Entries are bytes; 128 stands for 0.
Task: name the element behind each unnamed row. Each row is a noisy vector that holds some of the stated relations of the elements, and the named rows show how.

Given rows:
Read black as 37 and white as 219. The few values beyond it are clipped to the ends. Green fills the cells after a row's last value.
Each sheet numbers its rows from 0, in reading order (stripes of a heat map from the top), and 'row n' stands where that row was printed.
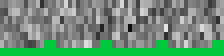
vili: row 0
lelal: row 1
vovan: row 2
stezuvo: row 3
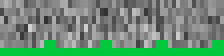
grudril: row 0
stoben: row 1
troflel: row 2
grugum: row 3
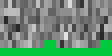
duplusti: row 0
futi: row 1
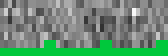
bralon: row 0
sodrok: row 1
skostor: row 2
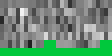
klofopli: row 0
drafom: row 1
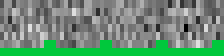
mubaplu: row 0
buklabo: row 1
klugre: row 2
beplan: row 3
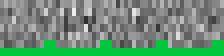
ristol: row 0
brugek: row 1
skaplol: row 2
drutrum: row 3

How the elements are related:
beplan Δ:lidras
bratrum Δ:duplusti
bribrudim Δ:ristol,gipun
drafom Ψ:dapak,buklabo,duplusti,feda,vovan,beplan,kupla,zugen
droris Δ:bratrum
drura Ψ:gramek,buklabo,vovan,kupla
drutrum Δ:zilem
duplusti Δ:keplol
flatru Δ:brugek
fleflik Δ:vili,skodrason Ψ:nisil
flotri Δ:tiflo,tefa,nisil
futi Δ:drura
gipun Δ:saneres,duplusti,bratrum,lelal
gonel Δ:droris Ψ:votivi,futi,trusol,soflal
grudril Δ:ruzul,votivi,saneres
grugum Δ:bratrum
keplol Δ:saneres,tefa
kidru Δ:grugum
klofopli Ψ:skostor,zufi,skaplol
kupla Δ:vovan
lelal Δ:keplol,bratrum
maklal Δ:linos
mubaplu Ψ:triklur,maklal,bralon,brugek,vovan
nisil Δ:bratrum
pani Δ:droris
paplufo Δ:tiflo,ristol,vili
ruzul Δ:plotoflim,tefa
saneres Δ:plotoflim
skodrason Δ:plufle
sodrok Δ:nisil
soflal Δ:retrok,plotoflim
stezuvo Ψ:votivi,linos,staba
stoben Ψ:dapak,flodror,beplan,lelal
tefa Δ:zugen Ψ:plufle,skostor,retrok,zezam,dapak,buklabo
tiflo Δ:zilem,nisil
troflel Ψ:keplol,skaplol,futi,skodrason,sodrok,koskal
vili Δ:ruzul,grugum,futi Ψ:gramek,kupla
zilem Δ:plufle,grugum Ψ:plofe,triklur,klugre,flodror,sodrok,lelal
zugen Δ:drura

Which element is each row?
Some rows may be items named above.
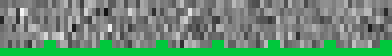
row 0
klofopli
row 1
kupla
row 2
buklabo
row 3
trusol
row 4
ruzul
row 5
grugum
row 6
flodror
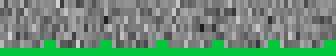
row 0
kidru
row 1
skodrason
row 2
tiflo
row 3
plofe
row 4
paplufo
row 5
grugum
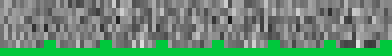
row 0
klugre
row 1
koskal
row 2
keplol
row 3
flotri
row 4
keplol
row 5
dapak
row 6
plufle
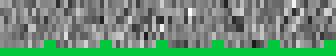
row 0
gipun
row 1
lidras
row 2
soflal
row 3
zufi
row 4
drura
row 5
votivi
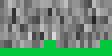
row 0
retrok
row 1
saneres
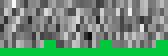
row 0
votivi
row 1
linos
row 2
brugek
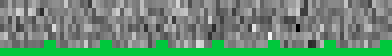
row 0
gramek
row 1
bratrum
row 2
triklur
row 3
lelal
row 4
flatru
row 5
zugen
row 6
bratrum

